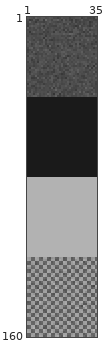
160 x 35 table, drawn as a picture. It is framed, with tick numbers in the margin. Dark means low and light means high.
It is made of 4 by 1 panels. Panel 1,1: low, fine-grained, faint in contrast. Panel 2,1: very low, flat. Panel 3,1: high, flat. Panel 4,1: middling, checkered, strong in contrast.
